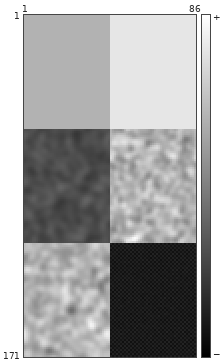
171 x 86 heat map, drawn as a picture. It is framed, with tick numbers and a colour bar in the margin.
The table splits into 3 rows of 2 panels. Panel 1,1: high, flat. Panel 1,2: very high, flat. Panel 2,1: low, blotchy, faint in contrast. Panel 2,2: high, blotchy. Panel 3,1: high, blotchy. Panel 3,2: very low, checkered, faint in contrast.
